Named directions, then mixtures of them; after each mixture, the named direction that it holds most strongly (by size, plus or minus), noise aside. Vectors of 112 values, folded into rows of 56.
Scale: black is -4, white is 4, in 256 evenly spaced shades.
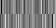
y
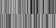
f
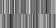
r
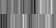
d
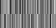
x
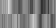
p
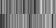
d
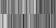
d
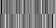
y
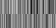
f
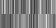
r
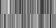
x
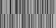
x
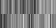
d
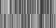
x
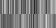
r
